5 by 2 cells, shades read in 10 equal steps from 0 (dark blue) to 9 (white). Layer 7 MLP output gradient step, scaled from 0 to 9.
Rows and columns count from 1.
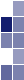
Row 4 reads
9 5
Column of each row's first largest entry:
1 2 1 1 2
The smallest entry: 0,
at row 2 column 1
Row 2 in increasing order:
0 4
